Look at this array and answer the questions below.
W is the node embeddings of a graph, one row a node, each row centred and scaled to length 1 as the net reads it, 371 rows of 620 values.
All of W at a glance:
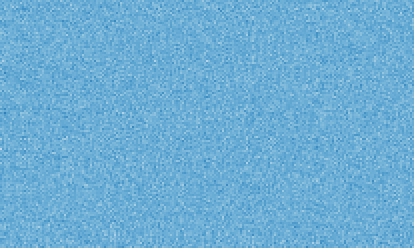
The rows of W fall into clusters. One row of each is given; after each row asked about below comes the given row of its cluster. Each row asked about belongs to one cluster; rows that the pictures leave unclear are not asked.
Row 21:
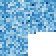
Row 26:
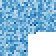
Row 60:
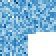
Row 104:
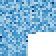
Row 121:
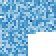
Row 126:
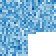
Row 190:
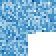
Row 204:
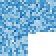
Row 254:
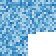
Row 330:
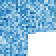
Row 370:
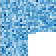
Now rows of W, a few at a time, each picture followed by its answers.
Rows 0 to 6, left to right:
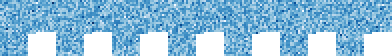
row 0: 104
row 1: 26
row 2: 60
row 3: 370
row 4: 330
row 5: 254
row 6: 126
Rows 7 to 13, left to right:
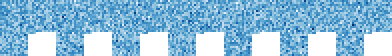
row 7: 330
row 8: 121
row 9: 126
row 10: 126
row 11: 104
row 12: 254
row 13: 254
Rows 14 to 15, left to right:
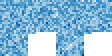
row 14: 254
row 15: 204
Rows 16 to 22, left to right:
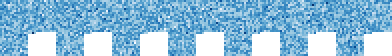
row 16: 330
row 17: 204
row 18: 370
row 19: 190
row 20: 26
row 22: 126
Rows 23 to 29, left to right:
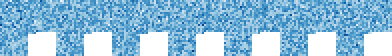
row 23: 204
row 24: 121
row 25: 60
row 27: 26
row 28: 121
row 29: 370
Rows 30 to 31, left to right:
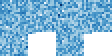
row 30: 330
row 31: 21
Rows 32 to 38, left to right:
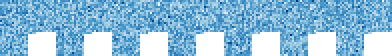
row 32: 330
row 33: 104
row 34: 21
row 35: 190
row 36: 104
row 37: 204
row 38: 330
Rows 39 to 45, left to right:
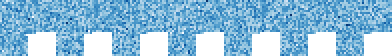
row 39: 60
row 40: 26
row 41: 330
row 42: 370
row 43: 26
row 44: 121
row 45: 190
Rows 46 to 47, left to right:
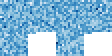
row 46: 121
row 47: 204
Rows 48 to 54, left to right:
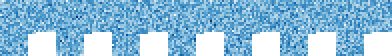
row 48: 370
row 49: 60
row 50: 60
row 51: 254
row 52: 370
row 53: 254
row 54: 121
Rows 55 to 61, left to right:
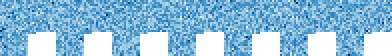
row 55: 104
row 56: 60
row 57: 204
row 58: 60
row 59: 254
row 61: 254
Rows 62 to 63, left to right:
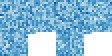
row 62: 121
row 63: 190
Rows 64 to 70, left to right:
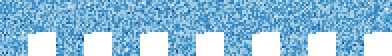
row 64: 126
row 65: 104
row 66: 121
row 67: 21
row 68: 370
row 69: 126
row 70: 26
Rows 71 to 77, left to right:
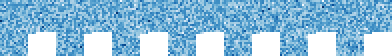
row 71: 254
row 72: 121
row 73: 21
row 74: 370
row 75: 190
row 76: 21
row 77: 126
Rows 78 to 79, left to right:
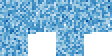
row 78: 126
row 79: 121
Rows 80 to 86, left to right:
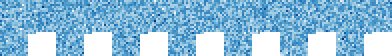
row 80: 21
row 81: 254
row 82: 254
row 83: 370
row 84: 26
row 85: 60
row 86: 121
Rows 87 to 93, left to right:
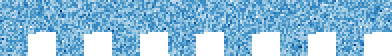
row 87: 26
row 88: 21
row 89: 21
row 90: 60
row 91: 60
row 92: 126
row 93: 26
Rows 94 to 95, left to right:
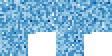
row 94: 121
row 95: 121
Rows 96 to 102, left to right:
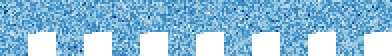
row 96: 21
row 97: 126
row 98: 190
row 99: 330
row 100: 204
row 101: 370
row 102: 204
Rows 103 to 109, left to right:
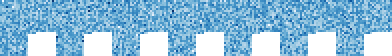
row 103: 104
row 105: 330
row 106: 21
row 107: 26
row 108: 204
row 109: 330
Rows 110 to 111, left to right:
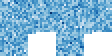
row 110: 60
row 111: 26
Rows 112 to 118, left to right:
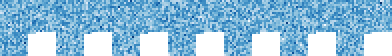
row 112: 104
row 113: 330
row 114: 204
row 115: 60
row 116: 60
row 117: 26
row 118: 330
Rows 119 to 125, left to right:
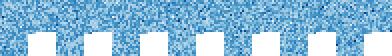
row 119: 190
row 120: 204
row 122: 204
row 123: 254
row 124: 26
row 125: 60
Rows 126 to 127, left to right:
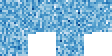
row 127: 126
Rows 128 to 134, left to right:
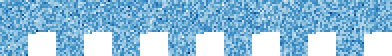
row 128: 204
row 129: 21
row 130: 204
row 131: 126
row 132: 126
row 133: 60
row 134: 26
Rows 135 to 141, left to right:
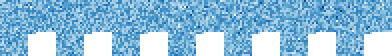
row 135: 370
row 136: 254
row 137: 370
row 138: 190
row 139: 121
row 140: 26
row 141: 330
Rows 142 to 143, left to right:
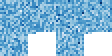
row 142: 126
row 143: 330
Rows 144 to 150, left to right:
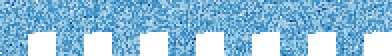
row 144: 370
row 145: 26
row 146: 204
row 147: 104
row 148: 126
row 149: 190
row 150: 104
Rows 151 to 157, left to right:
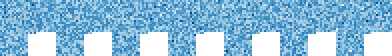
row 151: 21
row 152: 370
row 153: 21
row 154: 126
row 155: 370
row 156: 60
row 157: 121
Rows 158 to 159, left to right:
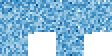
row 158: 204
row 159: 254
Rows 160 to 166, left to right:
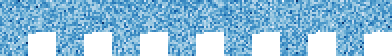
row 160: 204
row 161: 370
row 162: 204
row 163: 204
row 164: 330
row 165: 104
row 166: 121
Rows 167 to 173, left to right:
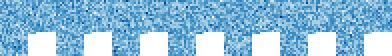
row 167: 126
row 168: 330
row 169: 190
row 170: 190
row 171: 204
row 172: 190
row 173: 370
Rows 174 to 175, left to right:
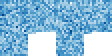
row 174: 330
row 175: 190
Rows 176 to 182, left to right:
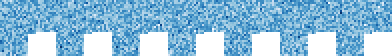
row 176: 60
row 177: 104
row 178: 104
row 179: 126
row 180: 190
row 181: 204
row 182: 21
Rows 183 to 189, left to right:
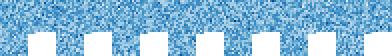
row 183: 121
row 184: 330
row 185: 204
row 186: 254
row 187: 190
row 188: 21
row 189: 330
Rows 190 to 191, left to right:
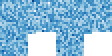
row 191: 60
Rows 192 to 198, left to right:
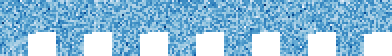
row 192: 204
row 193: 60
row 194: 121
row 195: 204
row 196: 60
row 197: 21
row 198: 60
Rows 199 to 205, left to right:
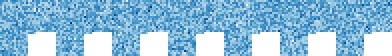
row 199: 190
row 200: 26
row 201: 330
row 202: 26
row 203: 21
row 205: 254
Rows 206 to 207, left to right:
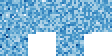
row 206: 254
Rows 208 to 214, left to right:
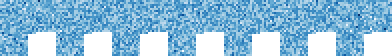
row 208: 370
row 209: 370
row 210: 104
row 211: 254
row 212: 60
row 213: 370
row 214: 190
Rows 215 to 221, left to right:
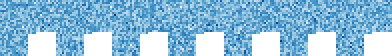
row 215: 254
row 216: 126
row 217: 26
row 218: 104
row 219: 370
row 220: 60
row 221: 254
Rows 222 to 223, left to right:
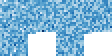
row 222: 121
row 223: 370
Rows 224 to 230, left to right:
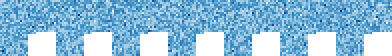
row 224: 370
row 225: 204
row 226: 204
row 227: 60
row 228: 254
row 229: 21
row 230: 126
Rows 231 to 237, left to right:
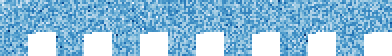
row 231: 370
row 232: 104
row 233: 126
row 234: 330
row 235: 330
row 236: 104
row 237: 370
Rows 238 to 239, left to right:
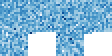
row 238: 330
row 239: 370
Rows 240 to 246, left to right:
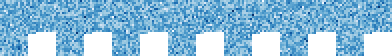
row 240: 126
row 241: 26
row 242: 190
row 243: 370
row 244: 370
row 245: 254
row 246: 21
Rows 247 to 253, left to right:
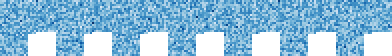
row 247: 370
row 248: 26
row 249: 370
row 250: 26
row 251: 330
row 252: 26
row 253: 204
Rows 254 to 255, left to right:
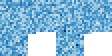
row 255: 370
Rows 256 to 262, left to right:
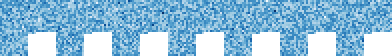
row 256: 204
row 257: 104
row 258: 104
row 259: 121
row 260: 254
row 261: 190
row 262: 254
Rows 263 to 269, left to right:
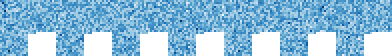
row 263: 21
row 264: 254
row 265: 21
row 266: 126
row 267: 121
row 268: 26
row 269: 330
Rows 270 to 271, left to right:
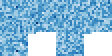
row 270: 26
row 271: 121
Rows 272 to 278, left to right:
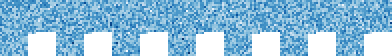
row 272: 204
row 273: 370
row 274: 121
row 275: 126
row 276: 21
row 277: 21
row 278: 370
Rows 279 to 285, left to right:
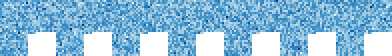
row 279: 190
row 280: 21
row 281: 126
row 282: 370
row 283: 190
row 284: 126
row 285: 204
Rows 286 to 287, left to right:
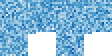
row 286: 21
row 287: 254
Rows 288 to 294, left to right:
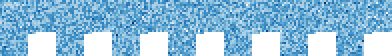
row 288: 190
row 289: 370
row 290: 126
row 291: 254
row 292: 21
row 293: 121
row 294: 104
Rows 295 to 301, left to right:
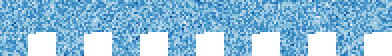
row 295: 26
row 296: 204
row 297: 254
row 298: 21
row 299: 126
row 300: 190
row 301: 204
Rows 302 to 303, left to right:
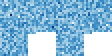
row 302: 121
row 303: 21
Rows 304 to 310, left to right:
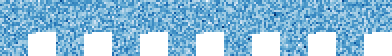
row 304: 370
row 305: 204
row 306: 21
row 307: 370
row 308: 60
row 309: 26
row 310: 254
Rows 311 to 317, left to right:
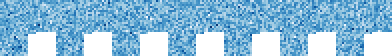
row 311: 126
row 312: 104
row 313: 190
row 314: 254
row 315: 60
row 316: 126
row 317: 26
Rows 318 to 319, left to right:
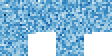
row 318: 370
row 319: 254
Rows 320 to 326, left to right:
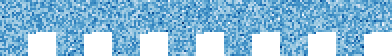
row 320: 21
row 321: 121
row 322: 21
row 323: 26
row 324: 60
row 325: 204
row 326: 121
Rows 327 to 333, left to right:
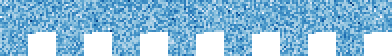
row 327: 121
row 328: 21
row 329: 204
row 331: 21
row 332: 330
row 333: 190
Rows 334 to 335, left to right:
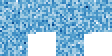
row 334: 104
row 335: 370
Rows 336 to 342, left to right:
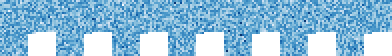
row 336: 370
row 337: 26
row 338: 60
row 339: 104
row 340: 60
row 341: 60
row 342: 126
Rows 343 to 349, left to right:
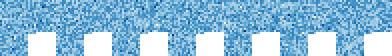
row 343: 21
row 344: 370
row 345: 26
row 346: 126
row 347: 190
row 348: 190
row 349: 204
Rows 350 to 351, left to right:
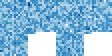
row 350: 60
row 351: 190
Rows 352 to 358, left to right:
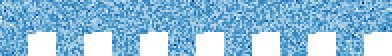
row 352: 190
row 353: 204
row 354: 60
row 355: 26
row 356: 121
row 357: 104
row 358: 190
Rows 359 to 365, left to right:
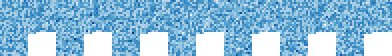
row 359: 26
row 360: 26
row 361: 26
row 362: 204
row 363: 121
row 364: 26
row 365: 121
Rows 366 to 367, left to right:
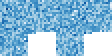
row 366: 60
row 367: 126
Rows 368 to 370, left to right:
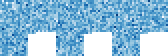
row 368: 104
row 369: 60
